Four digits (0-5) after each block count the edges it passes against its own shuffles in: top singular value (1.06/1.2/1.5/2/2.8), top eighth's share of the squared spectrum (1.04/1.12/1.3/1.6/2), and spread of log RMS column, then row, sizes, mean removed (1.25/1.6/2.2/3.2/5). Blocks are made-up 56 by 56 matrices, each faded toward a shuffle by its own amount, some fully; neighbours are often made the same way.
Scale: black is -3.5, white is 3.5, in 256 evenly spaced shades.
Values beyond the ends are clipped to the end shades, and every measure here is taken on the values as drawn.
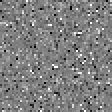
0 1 0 0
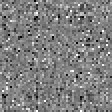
3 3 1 0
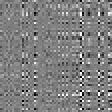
5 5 4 3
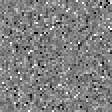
2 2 1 0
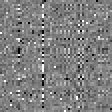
4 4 2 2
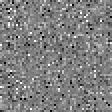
3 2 1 1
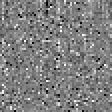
3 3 1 0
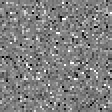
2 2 0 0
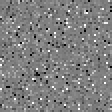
0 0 0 0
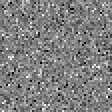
0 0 0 0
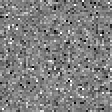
2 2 0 0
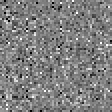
3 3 1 1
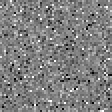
2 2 0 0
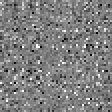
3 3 2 2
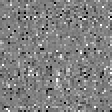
3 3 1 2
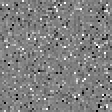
2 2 0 0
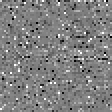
3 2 0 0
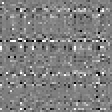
4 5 2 3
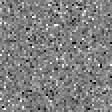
0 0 0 0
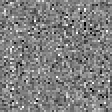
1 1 2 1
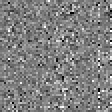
2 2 3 2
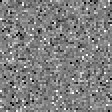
0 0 0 0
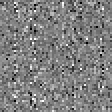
2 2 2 1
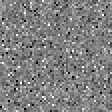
0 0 0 0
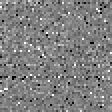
3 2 0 1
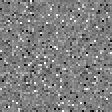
0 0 0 0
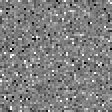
2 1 0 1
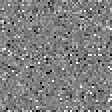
3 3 1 1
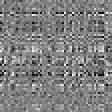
5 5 3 4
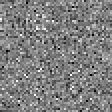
3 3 1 0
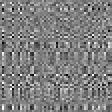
5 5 3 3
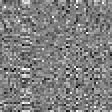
4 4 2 2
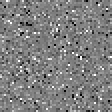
2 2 0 0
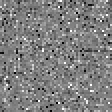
1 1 0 0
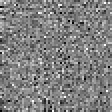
3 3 1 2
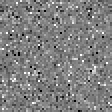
1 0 0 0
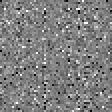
2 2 2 2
